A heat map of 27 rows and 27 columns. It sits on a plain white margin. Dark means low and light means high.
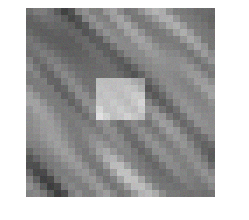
Odd patch: higher, in the centre. Roughest part: centre. Grain: diagonal, down to the right. Average level on the scale: 50%. Ninth with the highest average: centre.
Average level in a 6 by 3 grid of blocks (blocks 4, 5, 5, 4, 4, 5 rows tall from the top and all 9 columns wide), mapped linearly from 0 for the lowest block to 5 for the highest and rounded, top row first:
0 3 3
1 2 3
2 5 3
3 5 3
3 3 2
1 4 2
